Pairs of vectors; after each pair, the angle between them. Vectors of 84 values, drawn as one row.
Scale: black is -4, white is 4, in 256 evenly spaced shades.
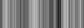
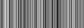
partly aligned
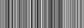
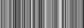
partly opposed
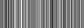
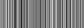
nearly opposite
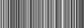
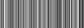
partly aligned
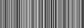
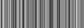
orthogonal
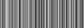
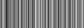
nearly opposite
